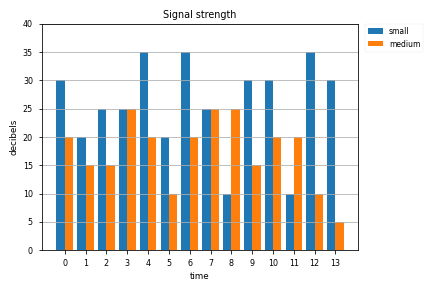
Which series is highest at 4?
small
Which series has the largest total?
small
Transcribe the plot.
Title: Signal strength
x-axis: time, ticks 0 1 2 3 4 5 6 7 8 9 10 11 12 13
y-axis: decibels, ticks 0 5 10 15 20 25 30 35 40
Legend: small, medium
Values:
small: 30 20 25 25 35 20 35 25 10 30 30 10 35 30
medium: 20 15 15 25 20 10 20 25 25 15 20 20 10 5
